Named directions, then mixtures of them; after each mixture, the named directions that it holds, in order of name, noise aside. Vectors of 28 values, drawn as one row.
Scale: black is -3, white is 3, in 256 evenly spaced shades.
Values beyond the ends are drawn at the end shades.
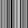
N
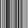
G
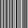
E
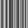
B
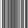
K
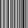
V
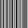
E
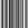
B, K, V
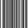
E, K, V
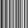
K, V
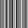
B, E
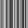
B, V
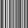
G, K, V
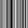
B, N, V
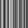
B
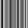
B, E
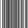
G, K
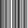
K, N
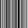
G, N
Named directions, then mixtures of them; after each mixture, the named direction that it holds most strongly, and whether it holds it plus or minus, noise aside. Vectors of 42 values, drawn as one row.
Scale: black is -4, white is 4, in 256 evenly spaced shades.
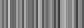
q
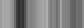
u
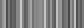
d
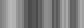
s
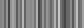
q, minus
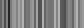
q, minus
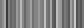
d, plus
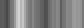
u, minus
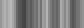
u, plus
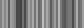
q, minus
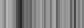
u, plus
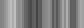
s, plus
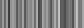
q, minus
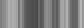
s, plus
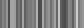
q, minus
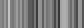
q, plus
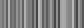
q, plus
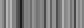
d, minus
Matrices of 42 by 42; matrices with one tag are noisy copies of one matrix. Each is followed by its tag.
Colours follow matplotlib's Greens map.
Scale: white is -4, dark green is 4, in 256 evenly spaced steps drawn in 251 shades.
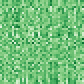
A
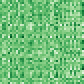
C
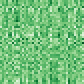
A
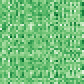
C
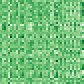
C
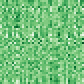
A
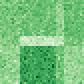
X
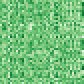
C
